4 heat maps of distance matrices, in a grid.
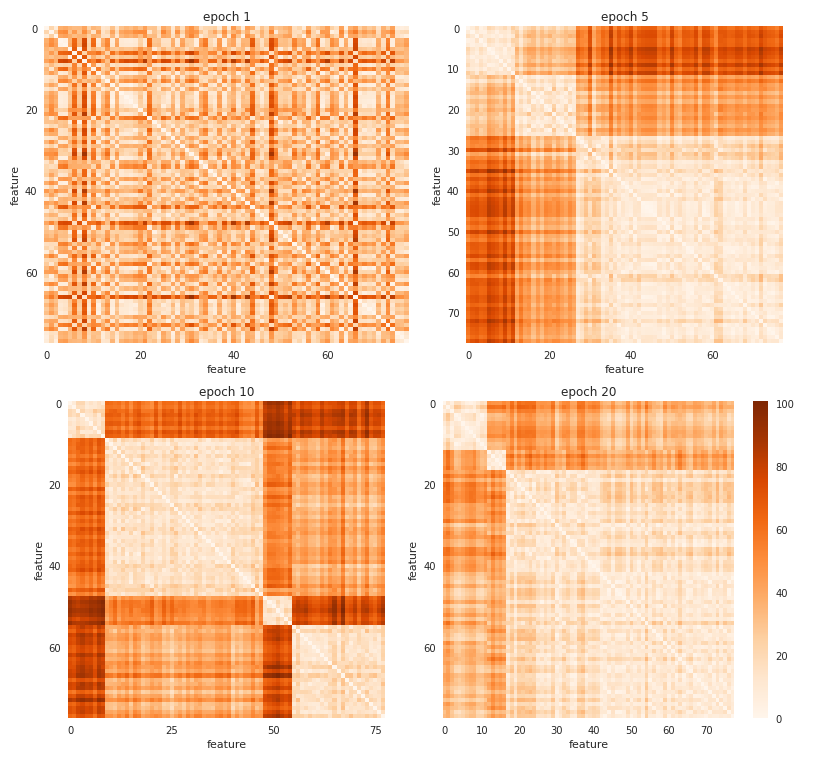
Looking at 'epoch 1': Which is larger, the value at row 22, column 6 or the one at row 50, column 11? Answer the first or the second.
the first
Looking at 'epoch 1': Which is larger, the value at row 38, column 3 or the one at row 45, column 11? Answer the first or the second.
the second
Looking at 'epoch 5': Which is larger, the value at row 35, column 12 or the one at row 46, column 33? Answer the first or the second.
the first
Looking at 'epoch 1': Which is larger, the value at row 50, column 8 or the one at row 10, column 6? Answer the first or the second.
the first
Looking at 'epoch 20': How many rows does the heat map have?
78
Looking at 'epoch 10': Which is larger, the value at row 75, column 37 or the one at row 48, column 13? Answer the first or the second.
the second
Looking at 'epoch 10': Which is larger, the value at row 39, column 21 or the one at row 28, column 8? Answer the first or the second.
the second
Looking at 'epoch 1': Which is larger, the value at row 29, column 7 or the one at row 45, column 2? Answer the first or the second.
the first
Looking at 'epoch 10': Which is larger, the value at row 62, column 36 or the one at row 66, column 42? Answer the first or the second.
the first
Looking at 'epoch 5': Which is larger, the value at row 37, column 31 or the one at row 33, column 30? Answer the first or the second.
the first
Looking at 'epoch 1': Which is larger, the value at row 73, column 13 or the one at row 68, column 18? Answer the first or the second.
the first
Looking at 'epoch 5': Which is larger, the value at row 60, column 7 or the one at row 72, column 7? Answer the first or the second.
the second
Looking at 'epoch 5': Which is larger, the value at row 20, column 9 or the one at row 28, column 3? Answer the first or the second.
the second
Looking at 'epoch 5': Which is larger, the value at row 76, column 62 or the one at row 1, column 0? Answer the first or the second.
the first
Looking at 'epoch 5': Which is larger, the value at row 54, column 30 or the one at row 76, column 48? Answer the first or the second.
the first
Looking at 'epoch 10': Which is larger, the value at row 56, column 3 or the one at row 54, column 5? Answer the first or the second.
the second
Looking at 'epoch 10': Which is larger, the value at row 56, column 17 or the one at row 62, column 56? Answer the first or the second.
the first
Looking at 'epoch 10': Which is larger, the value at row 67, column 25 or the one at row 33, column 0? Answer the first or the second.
the second
